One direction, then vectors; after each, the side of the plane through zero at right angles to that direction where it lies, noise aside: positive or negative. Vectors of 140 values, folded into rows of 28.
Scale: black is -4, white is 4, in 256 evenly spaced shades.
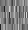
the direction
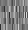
positive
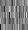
positive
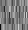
positive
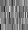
positive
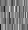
positive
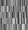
negative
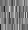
positive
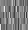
negative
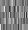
negative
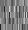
positive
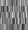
positive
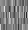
negative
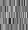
positive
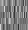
negative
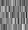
negative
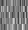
negative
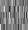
negative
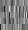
positive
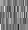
negative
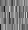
positive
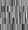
positive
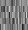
positive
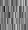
positive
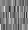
negative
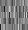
positive
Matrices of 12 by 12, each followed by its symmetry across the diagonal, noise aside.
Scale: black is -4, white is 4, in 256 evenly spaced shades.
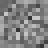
symmetric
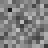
symmetric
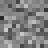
neither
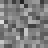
antisymmetric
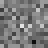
neither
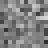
neither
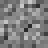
symmetric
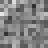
symmetric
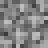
symmetric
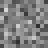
neither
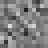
antisymmetric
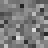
neither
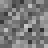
symmetric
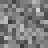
neither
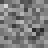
neither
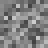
symmetric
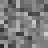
neither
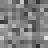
antisymmetric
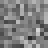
antisymmetric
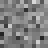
antisymmetric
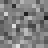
antisymmetric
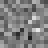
antisymmetric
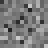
symmetric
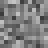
antisymmetric
